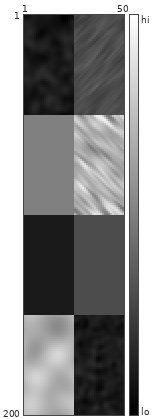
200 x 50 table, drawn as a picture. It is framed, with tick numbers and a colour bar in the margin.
It is made of 4 by 2 panels. Panel 1,1: very low, blotchy, faint in contrast. Panel 1,2: low, slanting up to the right, faint in contrast. Panel 2,1: middling, flat. Panel 2,2: high, slanting down to the right. Panel 3,1: very low, flat. Panel 3,2: low, flat. Panel 4,1: high, smooth. Panel 4,2: very low, blotchy, faint in contrast.
